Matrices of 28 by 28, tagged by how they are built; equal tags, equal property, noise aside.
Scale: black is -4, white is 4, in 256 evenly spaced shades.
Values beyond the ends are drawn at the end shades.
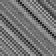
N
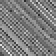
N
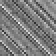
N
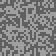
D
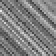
N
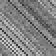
N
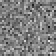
D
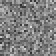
D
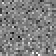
D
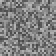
D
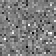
D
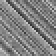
N
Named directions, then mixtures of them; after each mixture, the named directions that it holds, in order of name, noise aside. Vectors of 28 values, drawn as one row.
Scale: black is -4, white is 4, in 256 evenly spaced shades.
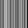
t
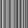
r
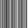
r, t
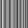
r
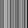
t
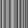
r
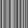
r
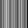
r, t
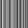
r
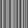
r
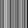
t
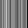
r, t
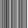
r, t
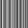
r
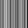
t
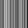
t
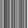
t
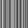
r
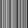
r, t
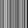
t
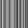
r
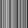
r, t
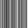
r, t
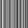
r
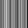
r, t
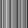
r, t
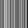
t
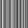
r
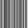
r, t
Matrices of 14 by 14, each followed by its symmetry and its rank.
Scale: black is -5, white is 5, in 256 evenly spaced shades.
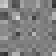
symmetric, rank two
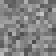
neither, full rank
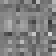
neither, rank three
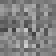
neither, rank three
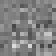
neither, rank three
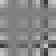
symmetric, rank one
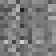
neither, rank three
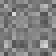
symmetric, rank two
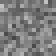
neither, full rank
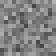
neither, full rank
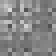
symmetric, rank two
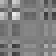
symmetric, rank one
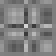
symmetric, rank one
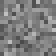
neither, full rank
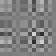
symmetric, rank one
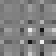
symmetric, rank one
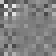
symmetric, rank two
